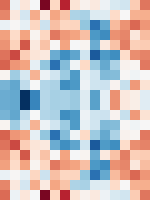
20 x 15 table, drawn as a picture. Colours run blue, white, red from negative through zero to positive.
Average level on the scale: 50%. Mirror symmetry: top to bottom. Calmest part: centre. Slope: none. Stripes: none.
